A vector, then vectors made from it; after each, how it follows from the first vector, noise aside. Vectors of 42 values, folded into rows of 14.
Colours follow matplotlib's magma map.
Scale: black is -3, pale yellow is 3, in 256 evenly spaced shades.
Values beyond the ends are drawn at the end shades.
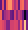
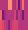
partly zeroed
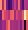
negated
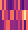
negated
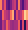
negated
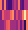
negated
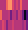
partly zeroed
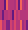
partly zeroed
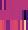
partly zeroed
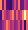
negated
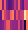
negated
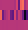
partly zeroed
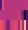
partly zeroed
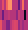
partly zeroed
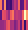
negated
